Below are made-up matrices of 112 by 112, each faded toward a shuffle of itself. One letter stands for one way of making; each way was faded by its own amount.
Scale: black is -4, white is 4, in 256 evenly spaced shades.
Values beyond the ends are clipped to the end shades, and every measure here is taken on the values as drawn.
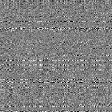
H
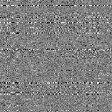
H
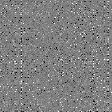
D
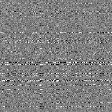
H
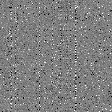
D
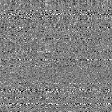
H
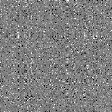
D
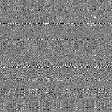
H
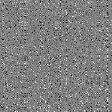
D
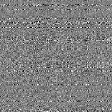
H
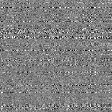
H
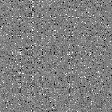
D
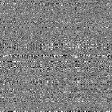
H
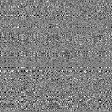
H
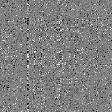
D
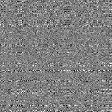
H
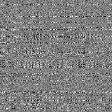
H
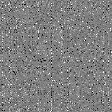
D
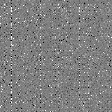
D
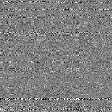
H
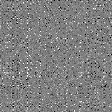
D
